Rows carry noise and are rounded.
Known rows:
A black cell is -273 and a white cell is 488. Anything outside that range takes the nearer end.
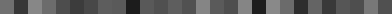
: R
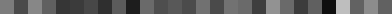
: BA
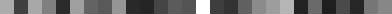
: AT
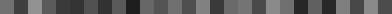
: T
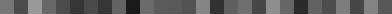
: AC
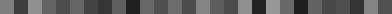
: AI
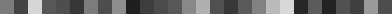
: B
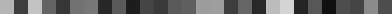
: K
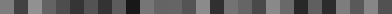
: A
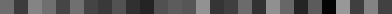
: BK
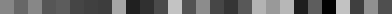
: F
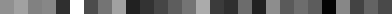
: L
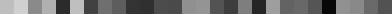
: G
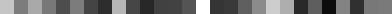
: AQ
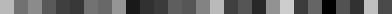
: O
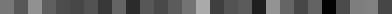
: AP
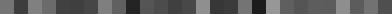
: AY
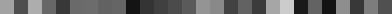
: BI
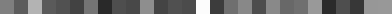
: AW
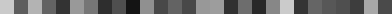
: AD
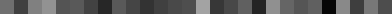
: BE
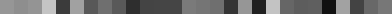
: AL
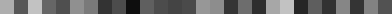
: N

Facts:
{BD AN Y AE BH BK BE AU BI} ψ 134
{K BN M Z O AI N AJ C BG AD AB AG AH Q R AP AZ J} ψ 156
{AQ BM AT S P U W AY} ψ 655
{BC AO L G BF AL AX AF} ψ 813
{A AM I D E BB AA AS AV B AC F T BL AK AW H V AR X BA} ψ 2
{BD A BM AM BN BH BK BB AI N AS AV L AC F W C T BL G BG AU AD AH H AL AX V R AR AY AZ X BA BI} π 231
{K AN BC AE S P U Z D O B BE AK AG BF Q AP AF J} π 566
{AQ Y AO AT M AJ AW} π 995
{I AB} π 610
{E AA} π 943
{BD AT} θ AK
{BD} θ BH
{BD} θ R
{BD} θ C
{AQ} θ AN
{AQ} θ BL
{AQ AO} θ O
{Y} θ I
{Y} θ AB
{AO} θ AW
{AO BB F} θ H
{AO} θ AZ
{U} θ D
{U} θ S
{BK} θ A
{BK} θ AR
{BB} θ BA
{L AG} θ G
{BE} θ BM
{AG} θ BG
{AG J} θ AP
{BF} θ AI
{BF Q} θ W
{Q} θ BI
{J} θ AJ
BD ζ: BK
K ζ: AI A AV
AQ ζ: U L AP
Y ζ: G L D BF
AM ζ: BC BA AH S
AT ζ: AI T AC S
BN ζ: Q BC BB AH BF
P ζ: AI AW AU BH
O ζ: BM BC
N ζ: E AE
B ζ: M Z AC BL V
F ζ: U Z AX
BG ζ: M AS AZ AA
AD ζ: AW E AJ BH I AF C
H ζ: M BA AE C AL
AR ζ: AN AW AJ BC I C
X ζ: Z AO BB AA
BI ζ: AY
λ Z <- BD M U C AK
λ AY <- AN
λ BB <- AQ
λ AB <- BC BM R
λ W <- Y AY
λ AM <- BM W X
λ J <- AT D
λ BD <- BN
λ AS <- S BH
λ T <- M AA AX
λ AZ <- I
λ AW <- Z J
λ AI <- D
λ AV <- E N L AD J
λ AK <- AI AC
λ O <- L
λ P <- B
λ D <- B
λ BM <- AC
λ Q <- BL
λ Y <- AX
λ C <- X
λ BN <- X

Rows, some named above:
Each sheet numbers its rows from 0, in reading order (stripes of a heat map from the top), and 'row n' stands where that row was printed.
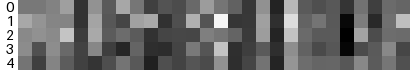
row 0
AX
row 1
AO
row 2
AL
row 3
AG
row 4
AY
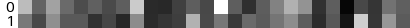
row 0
Y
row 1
BB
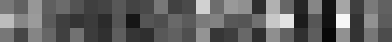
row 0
AB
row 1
H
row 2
BK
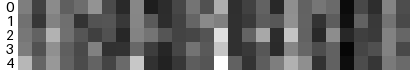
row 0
J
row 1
U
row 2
M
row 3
AG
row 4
Y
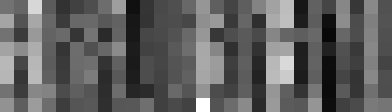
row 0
X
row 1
BI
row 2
D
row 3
BG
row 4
K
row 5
K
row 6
Q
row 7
AJ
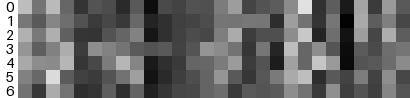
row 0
AR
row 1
AH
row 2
AM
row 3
AF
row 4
BC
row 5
X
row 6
AK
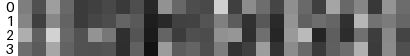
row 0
I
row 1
BM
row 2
N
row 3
E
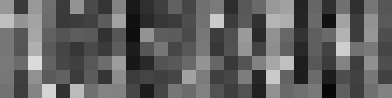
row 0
BD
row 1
BN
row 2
E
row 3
AA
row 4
X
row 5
Z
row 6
BF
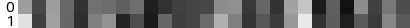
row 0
BI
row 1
P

